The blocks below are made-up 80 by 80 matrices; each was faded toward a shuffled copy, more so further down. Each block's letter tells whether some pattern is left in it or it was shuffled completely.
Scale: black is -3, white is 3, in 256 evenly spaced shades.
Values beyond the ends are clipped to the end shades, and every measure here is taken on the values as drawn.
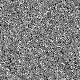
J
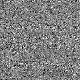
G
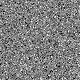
J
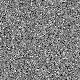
J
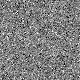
J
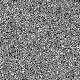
J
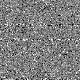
G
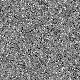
J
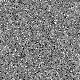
J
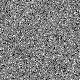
J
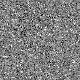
G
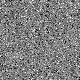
J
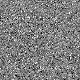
G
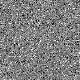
G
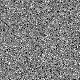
G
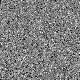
J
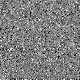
G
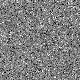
J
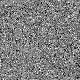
J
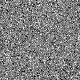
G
